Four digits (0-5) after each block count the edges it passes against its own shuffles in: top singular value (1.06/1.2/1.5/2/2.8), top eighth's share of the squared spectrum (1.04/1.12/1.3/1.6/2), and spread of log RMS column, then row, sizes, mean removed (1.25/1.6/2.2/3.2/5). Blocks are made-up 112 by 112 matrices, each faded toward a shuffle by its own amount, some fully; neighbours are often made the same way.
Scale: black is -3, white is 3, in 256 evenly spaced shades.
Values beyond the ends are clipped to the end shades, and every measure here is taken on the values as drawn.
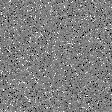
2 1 0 0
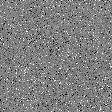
1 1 0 0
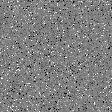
2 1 0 0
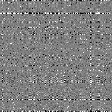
5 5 2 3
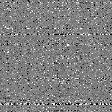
4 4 2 3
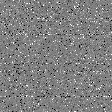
3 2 0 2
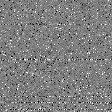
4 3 1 2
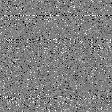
3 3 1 2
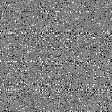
4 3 1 2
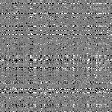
5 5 3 4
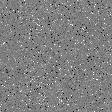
0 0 0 0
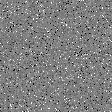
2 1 0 0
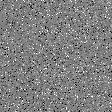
1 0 0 0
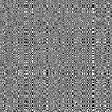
5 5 4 4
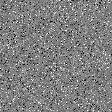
2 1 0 0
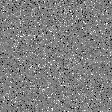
2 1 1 0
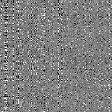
5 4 4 2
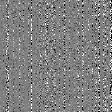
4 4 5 0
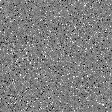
0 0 0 0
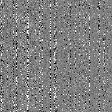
4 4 4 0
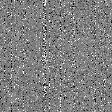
3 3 3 0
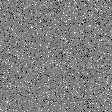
0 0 0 0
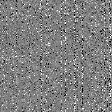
3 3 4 0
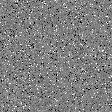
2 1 1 0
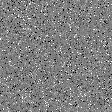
1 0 0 0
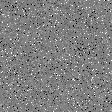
0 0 0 0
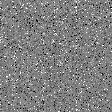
2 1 1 0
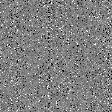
2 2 2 0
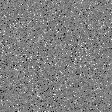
0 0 0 0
